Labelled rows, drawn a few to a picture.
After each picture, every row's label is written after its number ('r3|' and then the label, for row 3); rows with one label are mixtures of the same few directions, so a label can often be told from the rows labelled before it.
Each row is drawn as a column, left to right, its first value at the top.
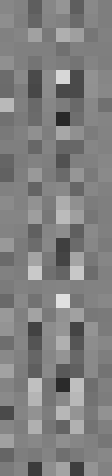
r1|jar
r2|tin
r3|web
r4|web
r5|tin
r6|web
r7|web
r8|jar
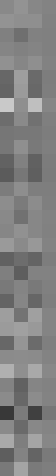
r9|jar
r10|web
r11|jar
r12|jar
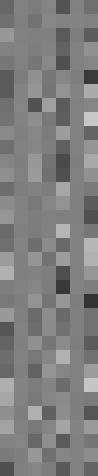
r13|web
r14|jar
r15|jar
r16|jar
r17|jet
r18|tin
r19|tin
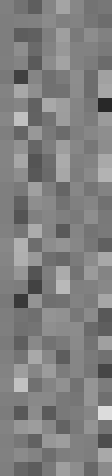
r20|tin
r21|tin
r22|jet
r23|jar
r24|jet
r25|web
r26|web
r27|jar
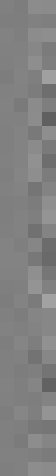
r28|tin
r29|jar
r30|jet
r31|tin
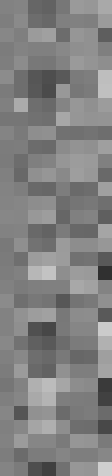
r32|tin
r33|jar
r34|web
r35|web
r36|tin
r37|jet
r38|jet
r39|web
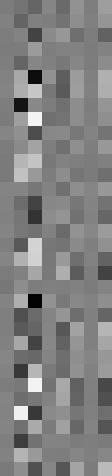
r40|jet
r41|jar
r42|tin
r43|tin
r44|web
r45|web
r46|jet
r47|web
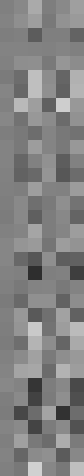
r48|tin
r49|jar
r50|web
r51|jar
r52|jar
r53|web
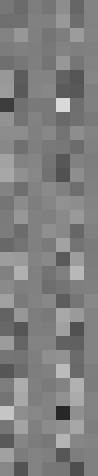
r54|jar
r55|web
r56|jar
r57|jet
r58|jar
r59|web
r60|tin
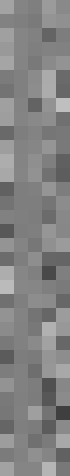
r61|jet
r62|jet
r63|jar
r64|web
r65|jar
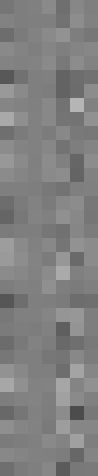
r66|tin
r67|tin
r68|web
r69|jet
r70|web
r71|jar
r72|tin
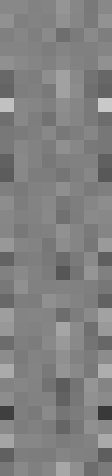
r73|jar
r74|jet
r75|jar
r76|tin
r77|web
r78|web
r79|web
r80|jar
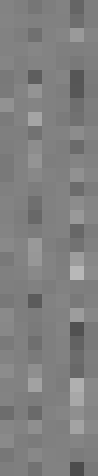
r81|jar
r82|tin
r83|tin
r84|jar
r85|tin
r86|web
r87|web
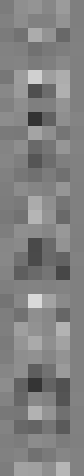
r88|tin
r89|web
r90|tin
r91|tin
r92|web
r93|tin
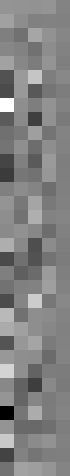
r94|jar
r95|web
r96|tin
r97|jet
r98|tin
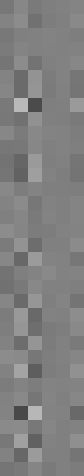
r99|jet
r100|jar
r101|jar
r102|web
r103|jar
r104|jar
